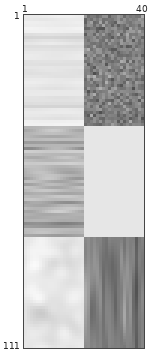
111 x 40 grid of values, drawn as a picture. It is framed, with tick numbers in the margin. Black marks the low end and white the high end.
The table splits into 3 rows of 2 panels. Panel 1,1: very high, streaked across, faint in contrast. Panel 1,2: middling, fine-grained. Panel 2,1: high, streaked across. Panel 2,2: very high, flat. Panel 3,1: very high, blotchy, faint in contrast. Panel 3,2: middling, streaked downward.
